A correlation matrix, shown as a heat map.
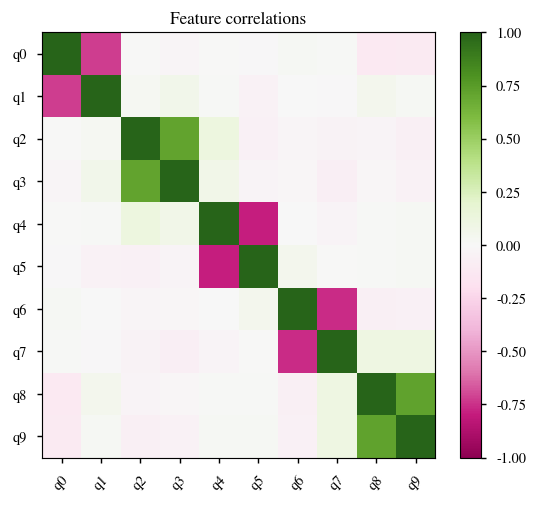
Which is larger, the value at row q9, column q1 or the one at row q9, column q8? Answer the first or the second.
the second
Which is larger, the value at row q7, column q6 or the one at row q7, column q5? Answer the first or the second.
the second
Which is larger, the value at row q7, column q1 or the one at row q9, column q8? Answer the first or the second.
the second
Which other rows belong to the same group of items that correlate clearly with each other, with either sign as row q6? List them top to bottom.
q7
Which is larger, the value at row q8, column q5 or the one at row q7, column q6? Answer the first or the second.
the first
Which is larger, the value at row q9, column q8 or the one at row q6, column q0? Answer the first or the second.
the first
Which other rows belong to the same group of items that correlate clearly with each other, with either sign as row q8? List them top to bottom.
q9
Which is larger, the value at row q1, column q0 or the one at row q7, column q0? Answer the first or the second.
the second
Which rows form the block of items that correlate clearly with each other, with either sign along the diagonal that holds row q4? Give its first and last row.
q4 to q5
